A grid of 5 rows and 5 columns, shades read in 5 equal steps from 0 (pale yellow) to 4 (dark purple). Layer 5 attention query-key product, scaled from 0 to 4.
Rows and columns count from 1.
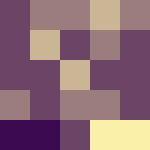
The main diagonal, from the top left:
3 1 1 2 0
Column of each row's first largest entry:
1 1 1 2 1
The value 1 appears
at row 1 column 4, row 2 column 2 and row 3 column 3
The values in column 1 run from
2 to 4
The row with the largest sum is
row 3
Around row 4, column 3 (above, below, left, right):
1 3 3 2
